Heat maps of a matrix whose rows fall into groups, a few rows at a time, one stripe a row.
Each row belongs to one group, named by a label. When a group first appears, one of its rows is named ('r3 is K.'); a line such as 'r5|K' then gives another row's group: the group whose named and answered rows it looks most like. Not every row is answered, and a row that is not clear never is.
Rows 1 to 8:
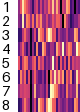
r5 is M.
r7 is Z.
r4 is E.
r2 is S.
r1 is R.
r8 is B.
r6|Z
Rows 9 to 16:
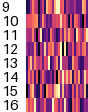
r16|R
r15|B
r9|B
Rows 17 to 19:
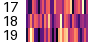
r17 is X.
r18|S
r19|Z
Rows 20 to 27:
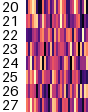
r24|S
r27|R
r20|Z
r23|M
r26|M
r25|R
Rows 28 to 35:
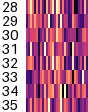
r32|B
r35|S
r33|X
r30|B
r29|S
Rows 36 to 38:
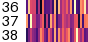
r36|Z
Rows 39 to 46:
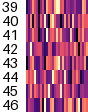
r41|B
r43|B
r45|S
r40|E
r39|B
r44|R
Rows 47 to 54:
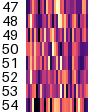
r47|B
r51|S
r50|R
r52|Z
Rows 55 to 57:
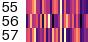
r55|R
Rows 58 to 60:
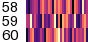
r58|X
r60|B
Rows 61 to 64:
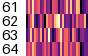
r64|R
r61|R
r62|B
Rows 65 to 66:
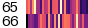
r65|R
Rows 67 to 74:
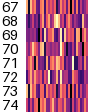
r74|E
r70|M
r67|M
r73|M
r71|B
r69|E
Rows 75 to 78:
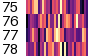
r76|X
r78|E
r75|R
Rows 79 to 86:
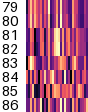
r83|Z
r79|S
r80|S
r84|E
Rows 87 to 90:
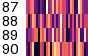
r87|B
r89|E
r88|M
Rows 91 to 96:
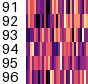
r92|Z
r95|S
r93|X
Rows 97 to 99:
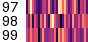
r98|E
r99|Z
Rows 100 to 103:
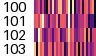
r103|M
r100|E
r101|R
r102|M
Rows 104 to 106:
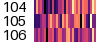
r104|Z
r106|E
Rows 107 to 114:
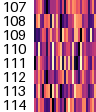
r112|Z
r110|E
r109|X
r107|Z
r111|E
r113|S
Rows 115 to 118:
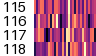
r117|Z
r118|X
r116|S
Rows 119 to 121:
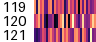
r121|X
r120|Z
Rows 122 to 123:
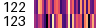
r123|E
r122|M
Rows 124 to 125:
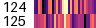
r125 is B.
